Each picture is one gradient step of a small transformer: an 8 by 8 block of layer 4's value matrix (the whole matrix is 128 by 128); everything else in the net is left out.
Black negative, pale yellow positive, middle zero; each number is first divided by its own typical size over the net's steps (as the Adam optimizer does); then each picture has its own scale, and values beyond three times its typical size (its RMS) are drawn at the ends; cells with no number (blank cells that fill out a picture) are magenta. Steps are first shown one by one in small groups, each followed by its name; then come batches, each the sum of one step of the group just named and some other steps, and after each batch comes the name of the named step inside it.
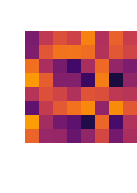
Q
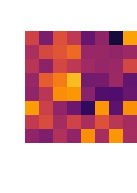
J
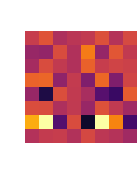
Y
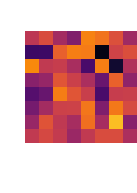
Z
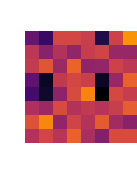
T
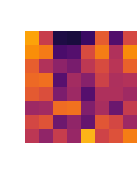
J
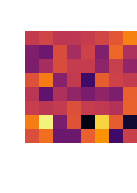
Y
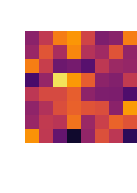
J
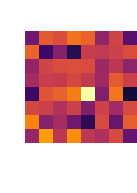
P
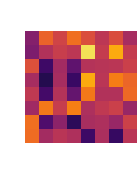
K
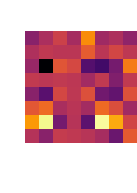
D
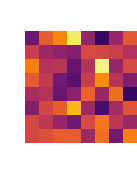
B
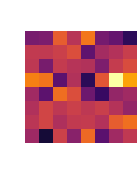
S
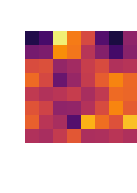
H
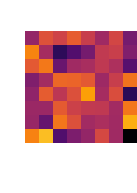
P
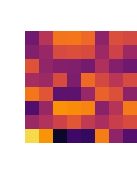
K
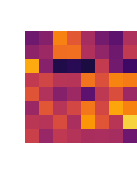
H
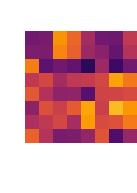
H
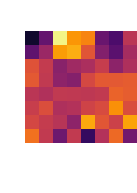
H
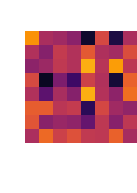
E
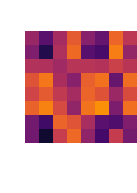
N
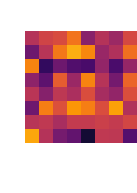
E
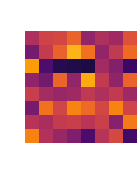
E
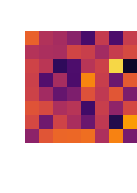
E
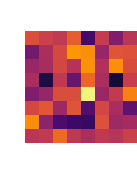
E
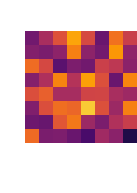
N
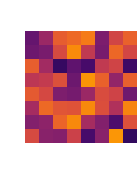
N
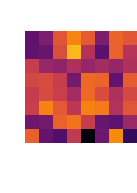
N
